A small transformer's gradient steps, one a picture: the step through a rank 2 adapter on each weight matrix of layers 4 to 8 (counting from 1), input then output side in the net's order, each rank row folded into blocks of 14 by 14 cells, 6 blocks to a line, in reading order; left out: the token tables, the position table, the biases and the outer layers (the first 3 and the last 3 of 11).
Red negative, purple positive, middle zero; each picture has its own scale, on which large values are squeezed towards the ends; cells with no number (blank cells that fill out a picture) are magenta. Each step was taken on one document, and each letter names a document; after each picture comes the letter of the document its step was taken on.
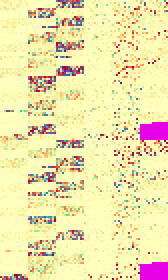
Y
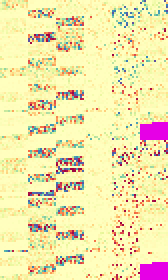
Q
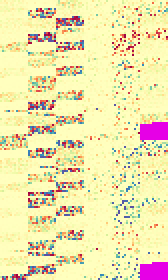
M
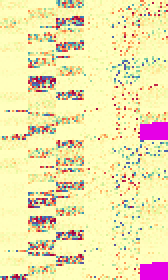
M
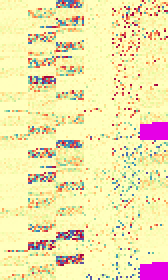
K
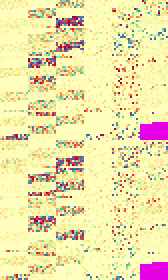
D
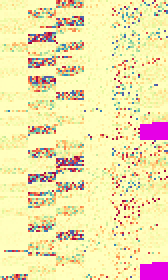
K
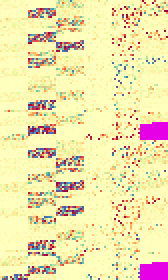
K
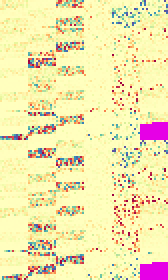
Q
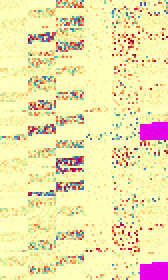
Q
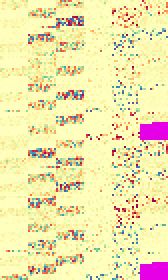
D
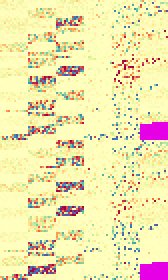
M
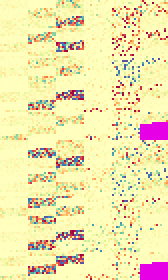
K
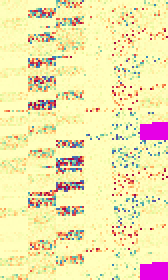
Q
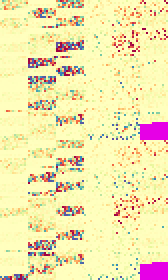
Y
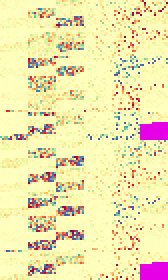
Y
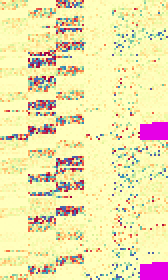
D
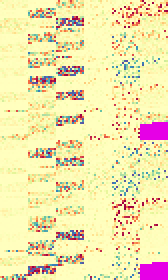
M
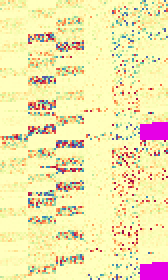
Q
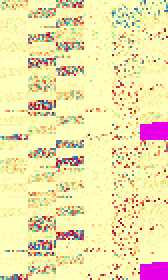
Q
